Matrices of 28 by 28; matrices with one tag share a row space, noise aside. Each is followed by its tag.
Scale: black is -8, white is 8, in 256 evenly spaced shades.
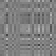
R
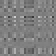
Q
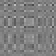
Q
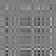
R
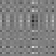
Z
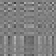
Q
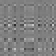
Q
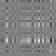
R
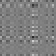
Z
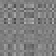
Q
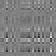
R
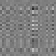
Z
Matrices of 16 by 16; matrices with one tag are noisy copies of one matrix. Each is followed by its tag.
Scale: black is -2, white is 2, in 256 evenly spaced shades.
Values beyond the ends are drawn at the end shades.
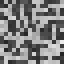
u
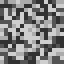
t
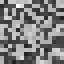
t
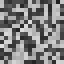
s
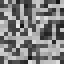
u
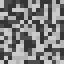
s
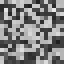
t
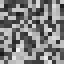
s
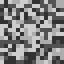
t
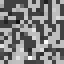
s
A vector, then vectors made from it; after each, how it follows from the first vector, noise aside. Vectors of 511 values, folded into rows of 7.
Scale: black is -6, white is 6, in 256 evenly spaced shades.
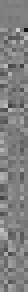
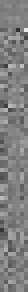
negated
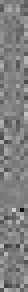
wrapped around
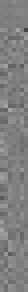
shrunk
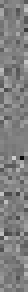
wrapped around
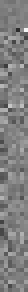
negated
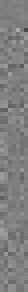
shrunk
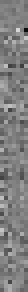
sign-scrambled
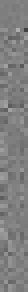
shrunk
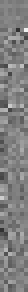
negated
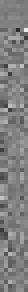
negated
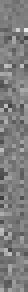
sign-scrambled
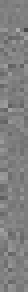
shrunk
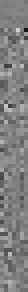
sign-scrambled
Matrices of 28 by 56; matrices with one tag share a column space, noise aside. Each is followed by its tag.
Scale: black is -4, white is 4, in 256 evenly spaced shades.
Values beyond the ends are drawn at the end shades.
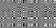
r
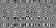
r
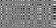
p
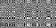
r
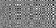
p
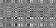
r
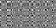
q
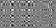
q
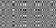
q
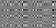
q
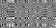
r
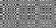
p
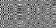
p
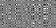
p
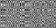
q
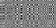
p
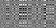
p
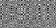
p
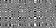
r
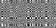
r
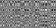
q
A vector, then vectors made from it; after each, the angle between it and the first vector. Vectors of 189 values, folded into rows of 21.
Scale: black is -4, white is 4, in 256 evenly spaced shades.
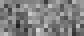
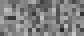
partly opposed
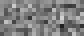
orthogonal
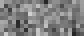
nearly parallel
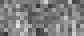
nearly opposite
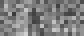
partly opposed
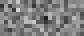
orthogonal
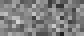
orthogonal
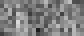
nearly opposite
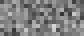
partly opposed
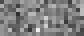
partly aligned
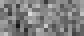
nearly parallel
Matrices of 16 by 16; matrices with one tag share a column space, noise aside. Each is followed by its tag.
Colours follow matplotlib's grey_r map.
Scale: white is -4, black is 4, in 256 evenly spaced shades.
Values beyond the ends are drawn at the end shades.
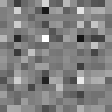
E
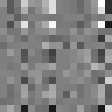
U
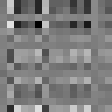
U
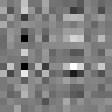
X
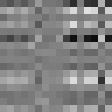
E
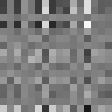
U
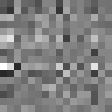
X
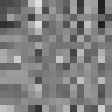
U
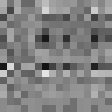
X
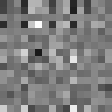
U
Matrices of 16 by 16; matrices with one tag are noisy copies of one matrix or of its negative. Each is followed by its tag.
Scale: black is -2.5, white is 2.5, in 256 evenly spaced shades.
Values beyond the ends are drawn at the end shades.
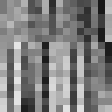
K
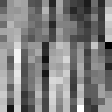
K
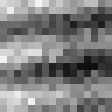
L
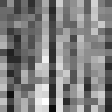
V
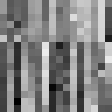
K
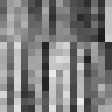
K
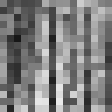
V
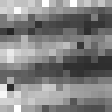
L
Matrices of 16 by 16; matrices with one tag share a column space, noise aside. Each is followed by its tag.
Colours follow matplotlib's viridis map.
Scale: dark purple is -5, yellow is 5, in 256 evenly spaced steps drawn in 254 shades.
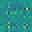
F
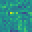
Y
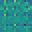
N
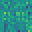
Y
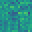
Y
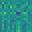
Y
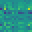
F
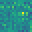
Y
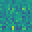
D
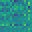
N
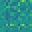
N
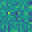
Y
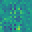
D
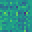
Y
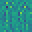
Y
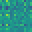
N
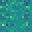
N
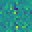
F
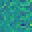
N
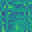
Y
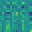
Y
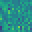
D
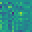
Y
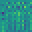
Y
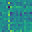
Y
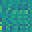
D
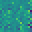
D
